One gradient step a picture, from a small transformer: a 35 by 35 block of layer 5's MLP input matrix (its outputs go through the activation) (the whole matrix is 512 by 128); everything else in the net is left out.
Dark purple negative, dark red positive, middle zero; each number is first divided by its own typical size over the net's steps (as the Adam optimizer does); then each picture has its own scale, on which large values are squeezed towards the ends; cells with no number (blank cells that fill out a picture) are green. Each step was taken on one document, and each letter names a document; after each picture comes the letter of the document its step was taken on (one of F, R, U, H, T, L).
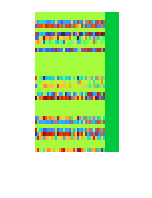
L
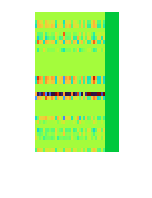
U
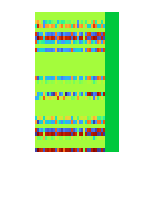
L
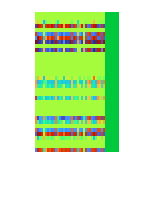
L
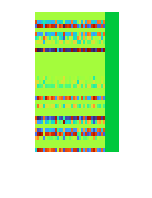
U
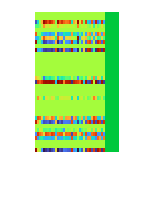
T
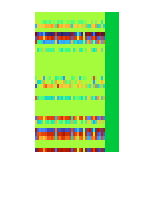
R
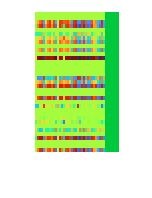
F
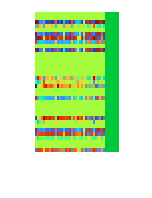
R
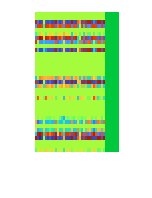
U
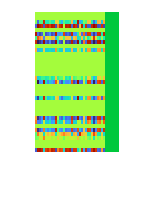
L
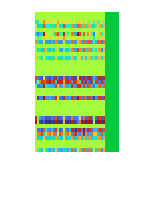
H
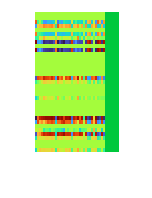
R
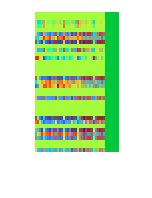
H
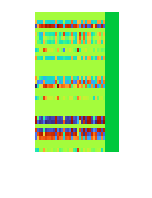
T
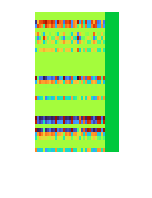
T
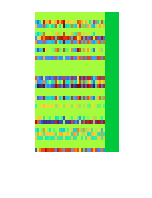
H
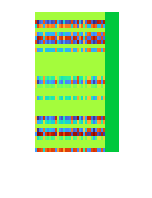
L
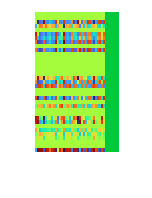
U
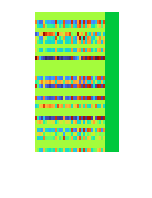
H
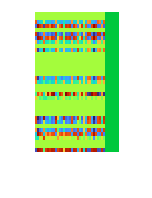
L
